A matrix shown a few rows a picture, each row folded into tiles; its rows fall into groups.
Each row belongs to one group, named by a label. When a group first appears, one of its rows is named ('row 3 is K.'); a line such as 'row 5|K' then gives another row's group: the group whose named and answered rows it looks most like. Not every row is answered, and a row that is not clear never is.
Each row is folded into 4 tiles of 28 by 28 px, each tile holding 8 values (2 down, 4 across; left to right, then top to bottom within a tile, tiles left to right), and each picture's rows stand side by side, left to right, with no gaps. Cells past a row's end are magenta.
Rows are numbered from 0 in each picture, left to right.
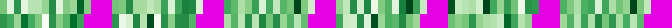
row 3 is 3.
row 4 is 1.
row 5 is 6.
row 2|6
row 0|3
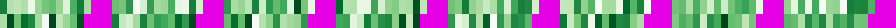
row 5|3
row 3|1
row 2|6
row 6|6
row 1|1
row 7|3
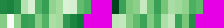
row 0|1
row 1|1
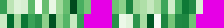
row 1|3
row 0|6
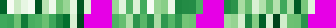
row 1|3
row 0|1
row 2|6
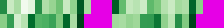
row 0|1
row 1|1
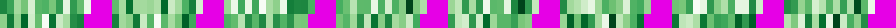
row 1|3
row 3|6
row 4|3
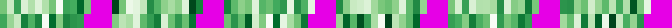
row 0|3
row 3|6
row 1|1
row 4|3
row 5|6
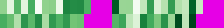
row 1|1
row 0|3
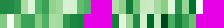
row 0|1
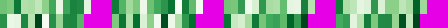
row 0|3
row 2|1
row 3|1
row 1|6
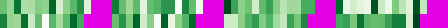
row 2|1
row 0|3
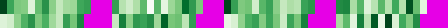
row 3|6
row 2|1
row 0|1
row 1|6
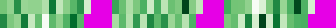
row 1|6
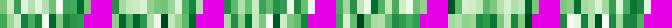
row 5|3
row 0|3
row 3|1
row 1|6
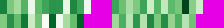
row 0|6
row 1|6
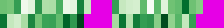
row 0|1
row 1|6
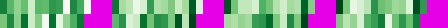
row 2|1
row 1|1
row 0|6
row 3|1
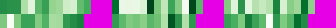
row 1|1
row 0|1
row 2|3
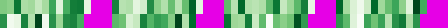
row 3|1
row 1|1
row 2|3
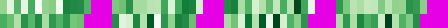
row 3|6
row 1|3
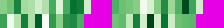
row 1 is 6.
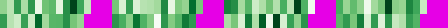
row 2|6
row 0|3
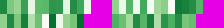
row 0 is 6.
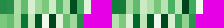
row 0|6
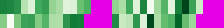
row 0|1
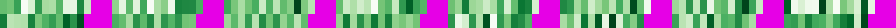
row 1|3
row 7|1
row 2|6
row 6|3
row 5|6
